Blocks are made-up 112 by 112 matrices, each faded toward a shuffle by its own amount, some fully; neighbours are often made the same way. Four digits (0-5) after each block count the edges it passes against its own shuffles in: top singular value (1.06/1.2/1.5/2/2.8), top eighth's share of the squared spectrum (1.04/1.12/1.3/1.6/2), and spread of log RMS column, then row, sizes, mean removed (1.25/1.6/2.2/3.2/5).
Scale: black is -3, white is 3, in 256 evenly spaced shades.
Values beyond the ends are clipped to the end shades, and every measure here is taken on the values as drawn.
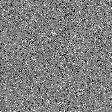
0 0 1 0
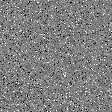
0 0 0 0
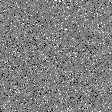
0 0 0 0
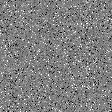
0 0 0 0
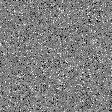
0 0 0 0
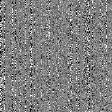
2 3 4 0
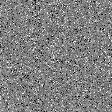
0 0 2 0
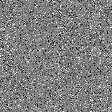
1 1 2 0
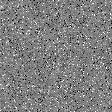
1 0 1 0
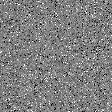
0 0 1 0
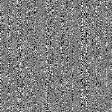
2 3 4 0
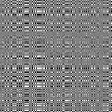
5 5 5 5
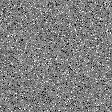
0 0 0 0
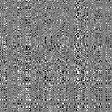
5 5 4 3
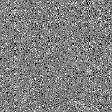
4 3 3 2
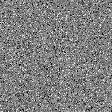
3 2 0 0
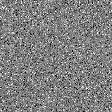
3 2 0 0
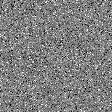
1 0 0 0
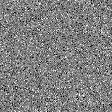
3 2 0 1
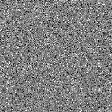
4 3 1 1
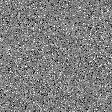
1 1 0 0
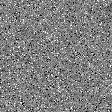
2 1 0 0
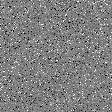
2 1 0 0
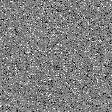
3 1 0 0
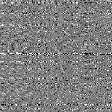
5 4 2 3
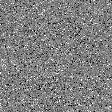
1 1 0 2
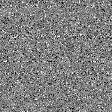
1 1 0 3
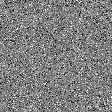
0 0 0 1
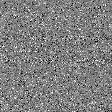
1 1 0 2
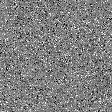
2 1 0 0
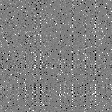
5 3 2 2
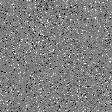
3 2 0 0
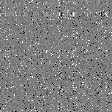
4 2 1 1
